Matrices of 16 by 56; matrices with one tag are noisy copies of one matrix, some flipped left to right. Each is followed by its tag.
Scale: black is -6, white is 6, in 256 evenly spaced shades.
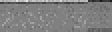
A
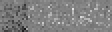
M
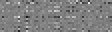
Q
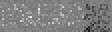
M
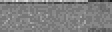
A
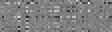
Q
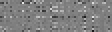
Q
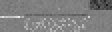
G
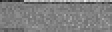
A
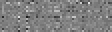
Q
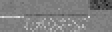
G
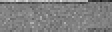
A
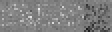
M
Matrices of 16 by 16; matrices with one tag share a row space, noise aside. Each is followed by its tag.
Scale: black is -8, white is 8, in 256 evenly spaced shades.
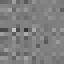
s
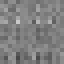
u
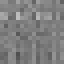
u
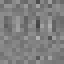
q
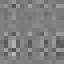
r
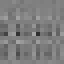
u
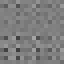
u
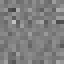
r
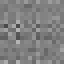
u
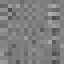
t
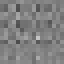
u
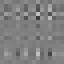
q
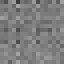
u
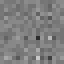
q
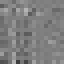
s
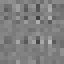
q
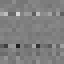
u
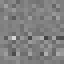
r
